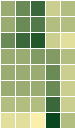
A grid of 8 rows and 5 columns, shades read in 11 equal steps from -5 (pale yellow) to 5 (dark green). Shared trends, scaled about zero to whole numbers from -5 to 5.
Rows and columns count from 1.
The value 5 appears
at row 8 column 4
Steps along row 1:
up up down up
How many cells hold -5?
1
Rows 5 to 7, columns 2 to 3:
-1 -1 / -1 -1 / -2 -2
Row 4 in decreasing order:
0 0 -1 -1 -2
